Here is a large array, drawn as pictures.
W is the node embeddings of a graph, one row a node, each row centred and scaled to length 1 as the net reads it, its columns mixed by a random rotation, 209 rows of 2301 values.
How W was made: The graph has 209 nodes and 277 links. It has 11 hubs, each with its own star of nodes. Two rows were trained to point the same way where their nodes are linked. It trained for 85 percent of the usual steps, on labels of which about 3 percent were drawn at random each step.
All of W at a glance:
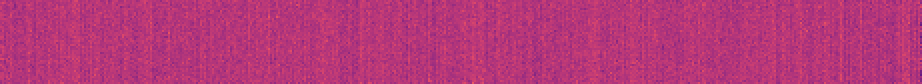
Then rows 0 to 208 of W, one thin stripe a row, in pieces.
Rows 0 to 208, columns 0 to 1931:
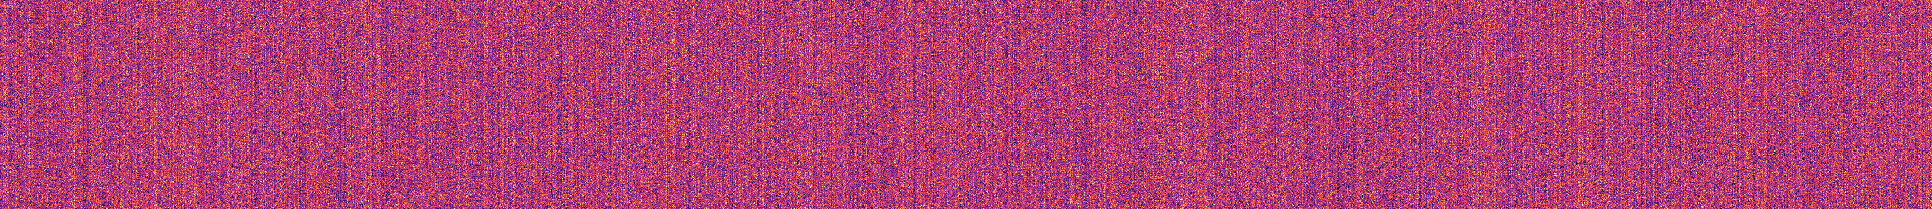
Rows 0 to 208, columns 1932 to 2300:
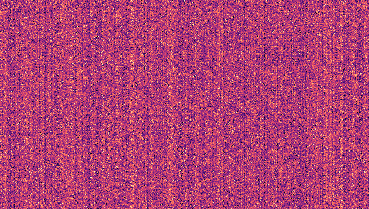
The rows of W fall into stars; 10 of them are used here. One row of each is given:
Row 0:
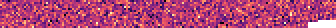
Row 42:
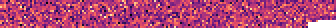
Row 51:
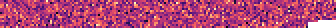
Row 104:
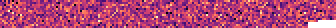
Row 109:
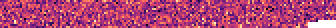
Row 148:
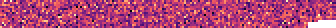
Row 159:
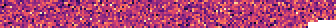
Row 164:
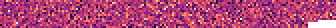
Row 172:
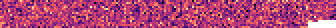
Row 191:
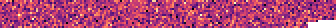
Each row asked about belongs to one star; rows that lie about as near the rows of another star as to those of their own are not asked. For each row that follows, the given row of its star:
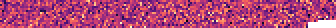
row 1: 159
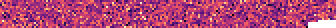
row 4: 104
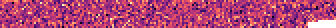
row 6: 191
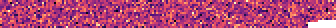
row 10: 164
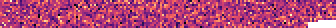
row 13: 164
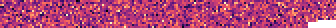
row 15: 0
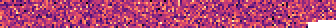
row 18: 164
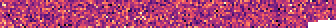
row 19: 148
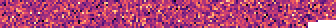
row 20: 104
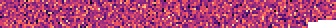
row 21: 0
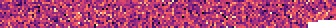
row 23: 164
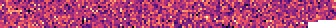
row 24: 51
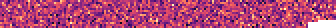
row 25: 148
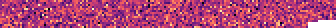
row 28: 109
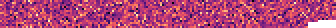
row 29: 0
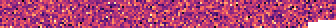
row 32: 148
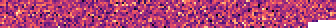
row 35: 148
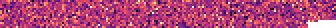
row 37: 172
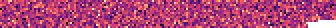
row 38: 109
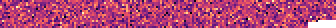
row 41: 104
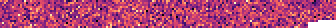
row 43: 0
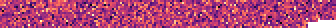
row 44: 148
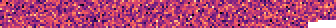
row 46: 42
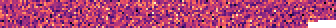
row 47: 172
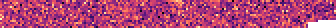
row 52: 109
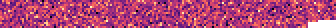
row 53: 172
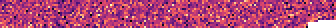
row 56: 159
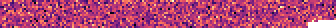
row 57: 191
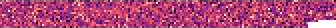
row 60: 164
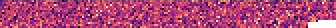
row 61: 159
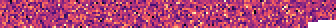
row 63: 0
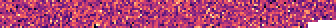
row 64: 109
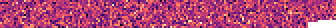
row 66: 0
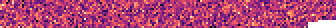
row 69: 42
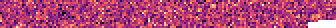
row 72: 51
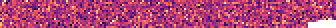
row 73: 148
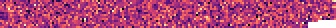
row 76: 51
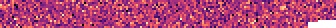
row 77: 42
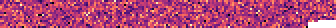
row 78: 51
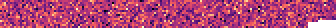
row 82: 42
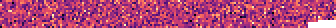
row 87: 191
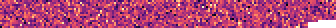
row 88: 109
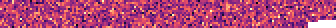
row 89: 42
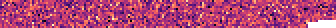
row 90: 191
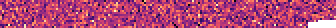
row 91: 104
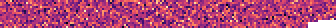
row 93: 164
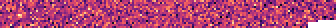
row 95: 51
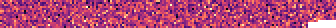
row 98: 164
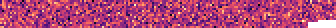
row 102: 148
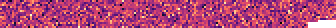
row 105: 0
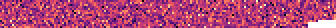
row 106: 104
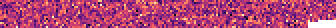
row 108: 172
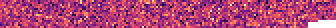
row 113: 42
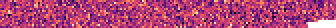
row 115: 191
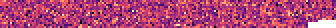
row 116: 148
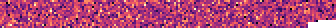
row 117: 109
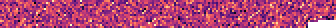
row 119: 51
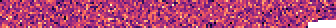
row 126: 159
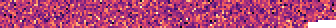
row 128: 191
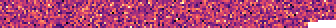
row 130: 159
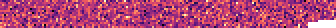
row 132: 109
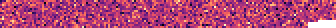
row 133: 109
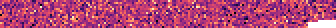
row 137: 172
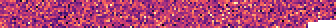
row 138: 159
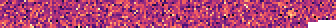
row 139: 0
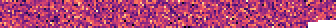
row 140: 164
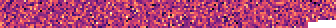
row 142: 0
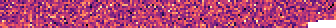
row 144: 159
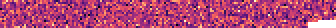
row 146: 191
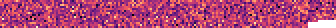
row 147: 191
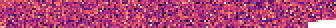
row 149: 148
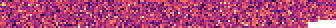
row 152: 148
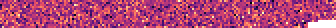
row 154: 109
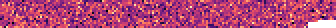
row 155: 42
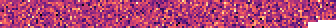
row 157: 148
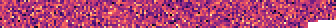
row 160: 0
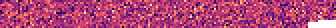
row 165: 51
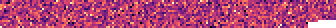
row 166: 42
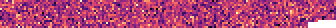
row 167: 42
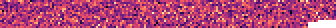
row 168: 172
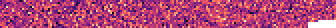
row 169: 159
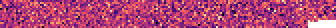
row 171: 172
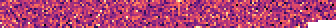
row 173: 109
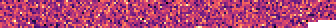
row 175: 109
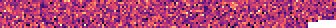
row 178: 51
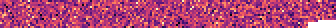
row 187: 172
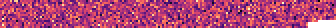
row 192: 191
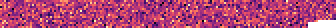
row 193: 148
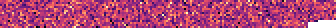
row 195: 104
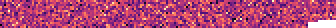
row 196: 104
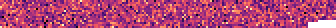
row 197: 42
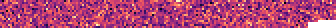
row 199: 109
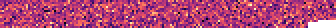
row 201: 159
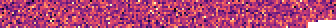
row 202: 172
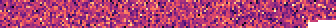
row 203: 172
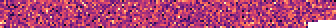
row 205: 148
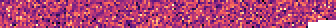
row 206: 51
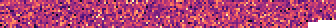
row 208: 109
